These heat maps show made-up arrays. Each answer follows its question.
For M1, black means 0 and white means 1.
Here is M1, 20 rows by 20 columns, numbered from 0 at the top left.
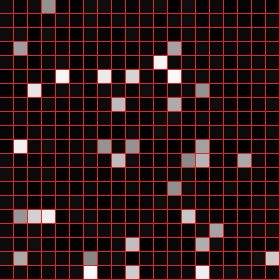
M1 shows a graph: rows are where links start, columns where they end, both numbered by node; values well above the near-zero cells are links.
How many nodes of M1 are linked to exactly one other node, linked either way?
2
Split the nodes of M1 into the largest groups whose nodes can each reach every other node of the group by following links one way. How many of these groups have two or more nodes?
0
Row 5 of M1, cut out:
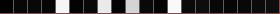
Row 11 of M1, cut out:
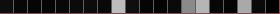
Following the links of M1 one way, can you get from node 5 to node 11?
yes
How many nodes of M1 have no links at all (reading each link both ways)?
0
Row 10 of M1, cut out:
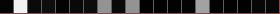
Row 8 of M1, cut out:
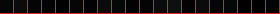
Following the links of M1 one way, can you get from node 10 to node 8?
yes
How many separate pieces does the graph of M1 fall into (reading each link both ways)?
1
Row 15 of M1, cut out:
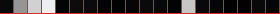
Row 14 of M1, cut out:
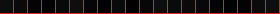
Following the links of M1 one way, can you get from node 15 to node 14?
no
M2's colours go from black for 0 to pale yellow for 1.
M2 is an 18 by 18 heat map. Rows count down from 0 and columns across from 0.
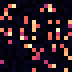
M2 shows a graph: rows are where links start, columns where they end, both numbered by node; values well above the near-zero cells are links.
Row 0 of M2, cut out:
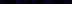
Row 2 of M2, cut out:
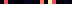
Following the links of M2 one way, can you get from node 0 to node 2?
no
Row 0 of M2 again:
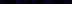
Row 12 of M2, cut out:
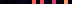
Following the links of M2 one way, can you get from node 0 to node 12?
no
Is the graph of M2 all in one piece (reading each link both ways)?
yes
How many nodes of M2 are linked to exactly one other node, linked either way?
1
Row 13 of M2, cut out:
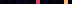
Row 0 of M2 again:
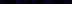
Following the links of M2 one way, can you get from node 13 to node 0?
yes
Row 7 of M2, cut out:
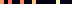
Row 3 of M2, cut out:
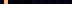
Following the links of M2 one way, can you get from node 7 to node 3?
yes
